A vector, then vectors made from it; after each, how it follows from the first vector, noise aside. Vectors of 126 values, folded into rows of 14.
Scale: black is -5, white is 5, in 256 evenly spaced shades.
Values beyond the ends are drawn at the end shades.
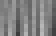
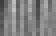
reversed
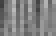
reversed
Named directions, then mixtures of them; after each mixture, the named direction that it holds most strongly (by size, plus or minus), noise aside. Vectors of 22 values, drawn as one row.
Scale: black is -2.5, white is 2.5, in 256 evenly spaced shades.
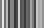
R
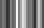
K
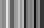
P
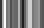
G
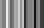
P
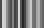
G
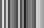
R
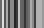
R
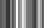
K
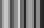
P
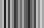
R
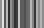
R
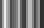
G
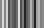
R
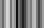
K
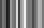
K
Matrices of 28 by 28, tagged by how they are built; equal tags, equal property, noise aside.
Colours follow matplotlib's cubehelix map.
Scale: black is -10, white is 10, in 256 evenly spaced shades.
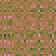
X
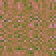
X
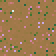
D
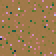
D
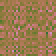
X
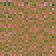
X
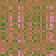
X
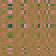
X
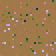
D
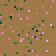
D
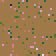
D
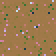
D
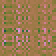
X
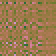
X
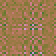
X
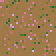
D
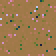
D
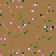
D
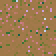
D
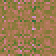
X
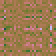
X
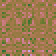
X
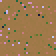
D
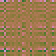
X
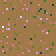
D
